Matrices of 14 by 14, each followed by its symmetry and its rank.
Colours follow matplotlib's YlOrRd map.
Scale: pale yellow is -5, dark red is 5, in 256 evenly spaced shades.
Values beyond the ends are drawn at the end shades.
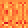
neither, rank two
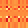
neither, rank one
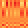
neither, rank one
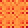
symmetric, rank two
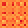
symmetric, rank two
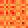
symmetric, rank two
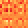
neither, rank two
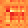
neither, rank two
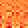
neither, rank two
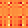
neither, rank one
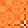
symmetric, rank two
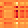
neither, rank one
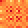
symmetric, rank two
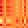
neither, rank one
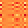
neither, rank one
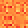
antisymmetric, rank two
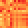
antisymmetric, rank two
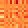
antisymmetric, rank two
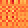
neither, rank two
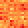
neither, rank two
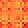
symmetric, rank two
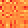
antisymmetric, rank two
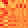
antisymmetric, rank two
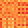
antisymmetric, rank two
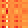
neither, rank one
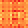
antisymmetric, rank two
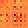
symmetric, rank two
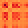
symmetric, rank two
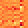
neither, rank two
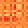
antisymmetric, rank two
